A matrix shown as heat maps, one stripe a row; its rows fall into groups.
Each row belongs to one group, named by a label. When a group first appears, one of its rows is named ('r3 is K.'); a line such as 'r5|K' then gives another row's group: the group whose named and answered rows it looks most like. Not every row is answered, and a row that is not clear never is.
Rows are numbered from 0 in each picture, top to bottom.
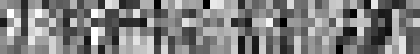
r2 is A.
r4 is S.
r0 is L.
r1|S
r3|S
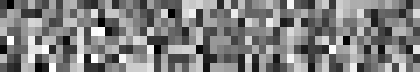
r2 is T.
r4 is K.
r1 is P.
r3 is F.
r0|A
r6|F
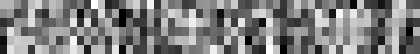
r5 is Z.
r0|S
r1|A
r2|A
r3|P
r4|A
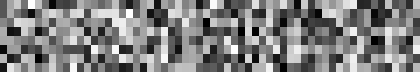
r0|L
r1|Z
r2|T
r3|F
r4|T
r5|P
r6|F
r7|A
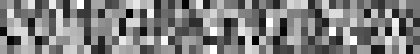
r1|L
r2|Z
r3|Z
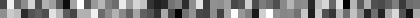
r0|K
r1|P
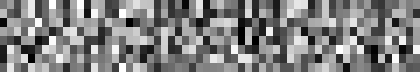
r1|F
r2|L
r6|Z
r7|S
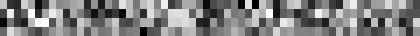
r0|F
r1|A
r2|L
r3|P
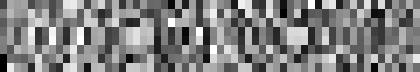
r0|Z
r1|T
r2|L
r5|T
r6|L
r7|Z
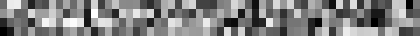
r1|S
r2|Z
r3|A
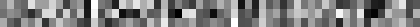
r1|P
